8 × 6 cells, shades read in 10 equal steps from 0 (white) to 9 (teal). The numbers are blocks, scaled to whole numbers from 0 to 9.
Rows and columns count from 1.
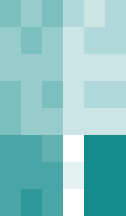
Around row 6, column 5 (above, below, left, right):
2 9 0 9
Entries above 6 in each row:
0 0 0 0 0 4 5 5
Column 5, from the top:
2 3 2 3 2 9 9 9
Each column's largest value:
7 8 7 3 9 9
